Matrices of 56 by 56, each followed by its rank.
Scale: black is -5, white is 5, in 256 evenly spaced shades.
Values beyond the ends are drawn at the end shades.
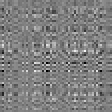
three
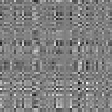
three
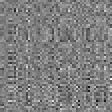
five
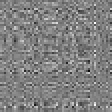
five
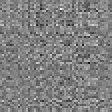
five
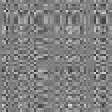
three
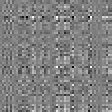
three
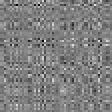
three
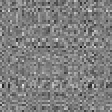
five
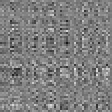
five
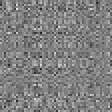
five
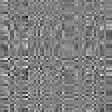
three
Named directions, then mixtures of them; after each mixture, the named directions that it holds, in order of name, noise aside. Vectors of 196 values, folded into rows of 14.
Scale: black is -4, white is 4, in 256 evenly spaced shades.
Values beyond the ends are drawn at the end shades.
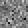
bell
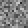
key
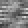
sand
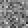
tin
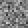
key, tin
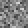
key, tin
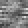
sand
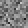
bell, key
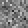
bell, key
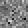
bell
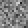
key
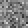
tin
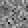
bell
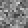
key, sand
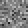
bell, sand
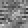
bell, sand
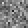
bell, key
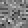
bell, sand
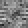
bell, sand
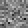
bell, sand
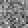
tin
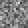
key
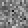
bell, key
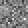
bell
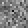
bell, key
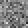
tin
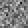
key
